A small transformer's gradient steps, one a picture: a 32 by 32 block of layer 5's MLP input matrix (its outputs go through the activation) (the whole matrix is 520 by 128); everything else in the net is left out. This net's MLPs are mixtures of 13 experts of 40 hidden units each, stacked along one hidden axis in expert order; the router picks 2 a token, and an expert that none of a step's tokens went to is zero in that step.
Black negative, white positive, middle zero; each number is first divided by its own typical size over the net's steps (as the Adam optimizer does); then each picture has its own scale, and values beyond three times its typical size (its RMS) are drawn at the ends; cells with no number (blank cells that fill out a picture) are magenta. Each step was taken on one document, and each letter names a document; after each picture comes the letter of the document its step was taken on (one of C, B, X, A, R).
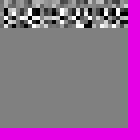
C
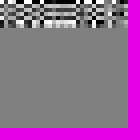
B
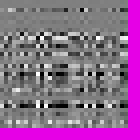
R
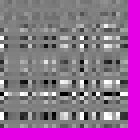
C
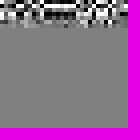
B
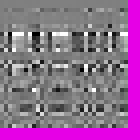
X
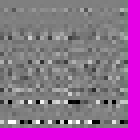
R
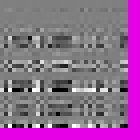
X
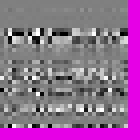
X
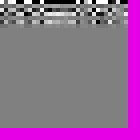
B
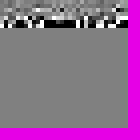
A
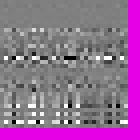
R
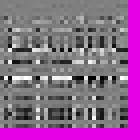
A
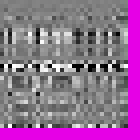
R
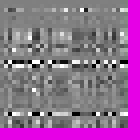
X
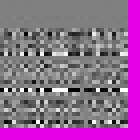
R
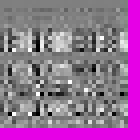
X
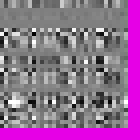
C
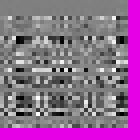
A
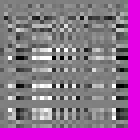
A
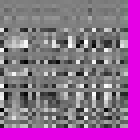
C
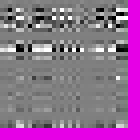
A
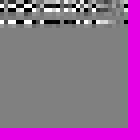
B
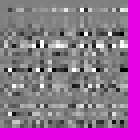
X
